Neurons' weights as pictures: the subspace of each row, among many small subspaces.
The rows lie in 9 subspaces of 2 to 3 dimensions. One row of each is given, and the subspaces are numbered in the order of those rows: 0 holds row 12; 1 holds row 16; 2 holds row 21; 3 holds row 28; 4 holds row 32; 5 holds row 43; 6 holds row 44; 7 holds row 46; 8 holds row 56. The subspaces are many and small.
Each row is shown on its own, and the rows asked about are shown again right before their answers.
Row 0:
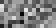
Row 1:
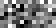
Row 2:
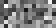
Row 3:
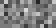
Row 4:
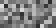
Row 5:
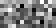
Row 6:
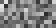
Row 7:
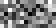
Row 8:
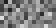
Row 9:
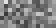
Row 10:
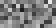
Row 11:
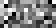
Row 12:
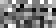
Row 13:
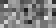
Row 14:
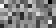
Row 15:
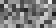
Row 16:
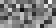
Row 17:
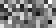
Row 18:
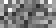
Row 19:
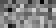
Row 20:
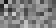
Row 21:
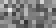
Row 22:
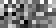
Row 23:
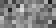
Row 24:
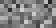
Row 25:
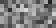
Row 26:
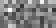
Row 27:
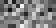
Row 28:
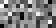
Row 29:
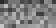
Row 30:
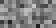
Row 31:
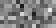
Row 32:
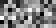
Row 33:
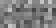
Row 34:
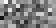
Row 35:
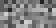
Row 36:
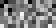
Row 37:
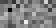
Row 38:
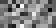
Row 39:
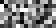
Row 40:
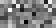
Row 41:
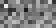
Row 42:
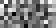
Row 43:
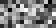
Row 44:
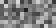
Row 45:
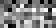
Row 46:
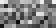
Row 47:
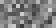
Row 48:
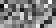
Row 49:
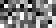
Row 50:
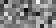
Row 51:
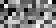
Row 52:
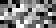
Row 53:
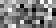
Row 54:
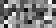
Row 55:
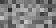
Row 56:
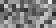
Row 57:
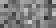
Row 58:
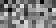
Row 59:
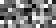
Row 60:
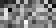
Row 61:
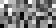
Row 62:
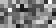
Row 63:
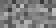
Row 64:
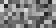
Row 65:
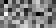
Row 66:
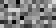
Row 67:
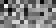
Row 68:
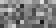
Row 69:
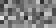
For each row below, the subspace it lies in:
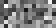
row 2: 0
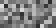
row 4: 1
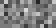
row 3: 6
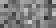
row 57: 7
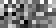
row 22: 8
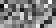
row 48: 1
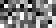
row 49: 3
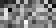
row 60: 3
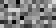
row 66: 6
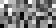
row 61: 3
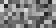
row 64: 8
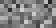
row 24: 1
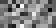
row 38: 4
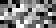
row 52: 6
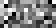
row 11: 0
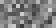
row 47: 4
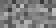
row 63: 2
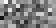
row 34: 6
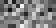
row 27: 4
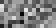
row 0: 5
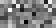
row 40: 1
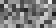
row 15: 8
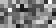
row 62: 5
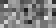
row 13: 7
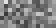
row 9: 6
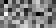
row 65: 6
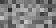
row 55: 6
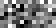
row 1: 8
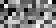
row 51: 2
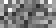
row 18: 5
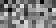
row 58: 2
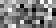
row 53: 7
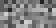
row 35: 2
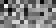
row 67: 2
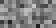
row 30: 4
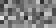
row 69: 4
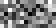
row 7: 5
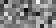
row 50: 6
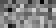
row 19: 0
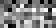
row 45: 0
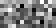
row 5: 7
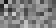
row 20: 8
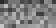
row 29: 7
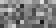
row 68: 7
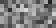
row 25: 5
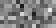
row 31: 4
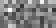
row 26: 0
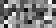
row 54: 0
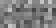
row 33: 0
